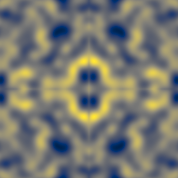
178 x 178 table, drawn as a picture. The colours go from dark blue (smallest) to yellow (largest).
There is no seam. The centre is the roughest part. It mirrors both left to right and top to bottom. The ninth with the highest average is the centre. The field is smooth, with broad soft blobs.
